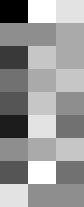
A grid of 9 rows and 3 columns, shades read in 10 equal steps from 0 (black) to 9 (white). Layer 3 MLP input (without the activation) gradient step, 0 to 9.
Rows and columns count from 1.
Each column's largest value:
8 9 8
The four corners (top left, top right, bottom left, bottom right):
0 8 8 5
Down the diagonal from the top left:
0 5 6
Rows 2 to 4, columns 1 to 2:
5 5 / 2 7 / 4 6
